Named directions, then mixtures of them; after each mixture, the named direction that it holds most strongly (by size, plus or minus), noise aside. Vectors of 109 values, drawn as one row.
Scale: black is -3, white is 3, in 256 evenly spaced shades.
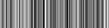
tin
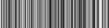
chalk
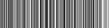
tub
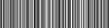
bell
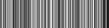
tin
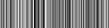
tin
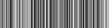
tin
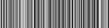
bell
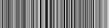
tub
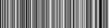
chalk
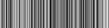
tin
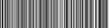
bell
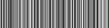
bell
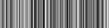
tin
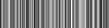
chalk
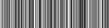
bell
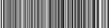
chalk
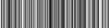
chalk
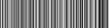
bell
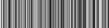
chalk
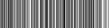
tub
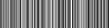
bell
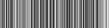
tub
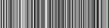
bell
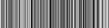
chalk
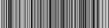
chalk
